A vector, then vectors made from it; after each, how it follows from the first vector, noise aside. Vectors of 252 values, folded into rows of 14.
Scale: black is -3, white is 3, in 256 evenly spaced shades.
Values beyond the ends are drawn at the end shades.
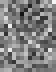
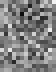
copied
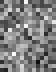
wrapped around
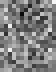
copied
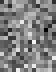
wrapped around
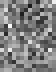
copied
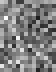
wrapped around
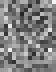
copied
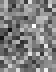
wrapped around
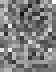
copied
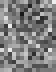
copied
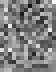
copied
